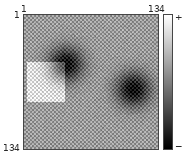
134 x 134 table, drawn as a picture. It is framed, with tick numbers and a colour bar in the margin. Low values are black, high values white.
Ninth with the highest average: middle left. Dips: two. Odd patch: higher, in the middle left. Ninth with the lowest average: middle right.
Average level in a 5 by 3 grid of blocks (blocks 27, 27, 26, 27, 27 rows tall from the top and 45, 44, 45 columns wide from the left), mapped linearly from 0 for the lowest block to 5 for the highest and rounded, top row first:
333 / 223 / 520 / 432 / 333
